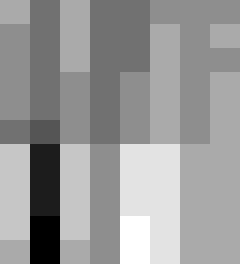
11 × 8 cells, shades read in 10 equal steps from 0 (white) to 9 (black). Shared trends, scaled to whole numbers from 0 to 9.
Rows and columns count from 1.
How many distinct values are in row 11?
5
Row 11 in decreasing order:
9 4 3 3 3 3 1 0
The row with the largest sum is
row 6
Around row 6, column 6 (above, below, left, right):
3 1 4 4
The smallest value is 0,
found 2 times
